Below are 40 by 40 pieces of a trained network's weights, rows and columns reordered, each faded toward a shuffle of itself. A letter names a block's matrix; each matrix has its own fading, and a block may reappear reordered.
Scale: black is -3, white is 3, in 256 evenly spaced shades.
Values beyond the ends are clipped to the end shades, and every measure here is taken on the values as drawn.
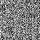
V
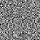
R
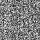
V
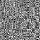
R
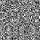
R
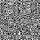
R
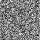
V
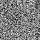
V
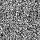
V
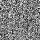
V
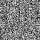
V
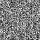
V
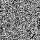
V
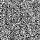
V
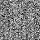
V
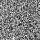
V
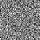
R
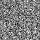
V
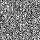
V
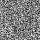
V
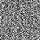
R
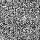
V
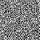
R
